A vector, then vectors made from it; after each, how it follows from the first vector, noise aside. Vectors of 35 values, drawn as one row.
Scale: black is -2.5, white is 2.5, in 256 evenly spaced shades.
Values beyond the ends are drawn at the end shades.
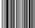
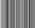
shrunk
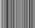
shrunk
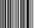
reversed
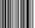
reversed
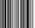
reversed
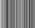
shrunk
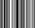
wrapped around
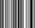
wrapped around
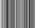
shrunk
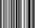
wrapped around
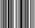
wrapped around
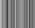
shrunk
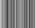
shrunk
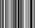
wrapped around
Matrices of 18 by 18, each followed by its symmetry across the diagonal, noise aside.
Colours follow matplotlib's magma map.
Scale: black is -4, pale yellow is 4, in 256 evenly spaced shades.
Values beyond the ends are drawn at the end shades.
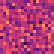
antisymmetric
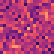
symmetric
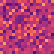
symmetric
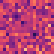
symmetric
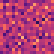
antisymmetric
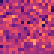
neither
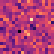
antisymmetric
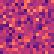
antisymmetric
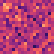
symmetric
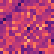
symmetric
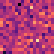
neither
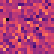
antisymmetric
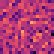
symmetric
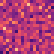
symmetric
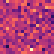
neither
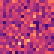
neither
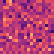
neither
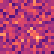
symmetric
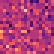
antisymmetric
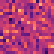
antisymmetric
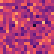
neither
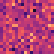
neither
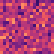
antisymmetric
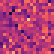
neither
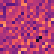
symmetric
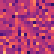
antisymmetric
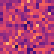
neither
